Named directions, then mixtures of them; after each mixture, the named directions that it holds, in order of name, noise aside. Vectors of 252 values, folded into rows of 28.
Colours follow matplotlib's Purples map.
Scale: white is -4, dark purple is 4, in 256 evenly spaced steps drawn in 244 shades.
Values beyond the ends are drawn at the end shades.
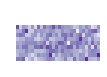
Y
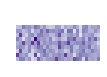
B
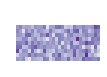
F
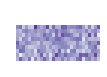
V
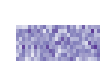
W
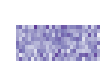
V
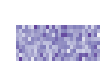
V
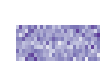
B, Y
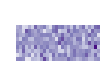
F, V, W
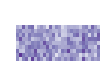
V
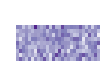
V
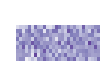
B, F, W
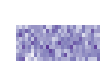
B, W, Y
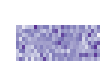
V, W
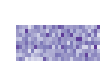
F, V, Y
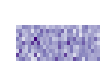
B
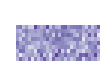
V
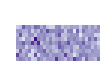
B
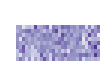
V, W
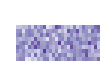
B, F, W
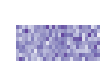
V, Y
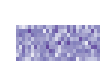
W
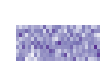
B, W, Y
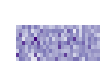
B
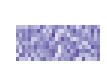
B, V, W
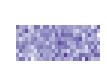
B, V, Y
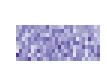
B, F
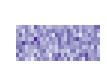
B, F, V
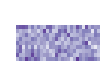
W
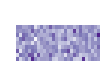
B, V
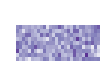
F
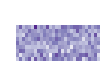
V, Y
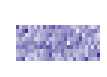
Y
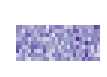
F
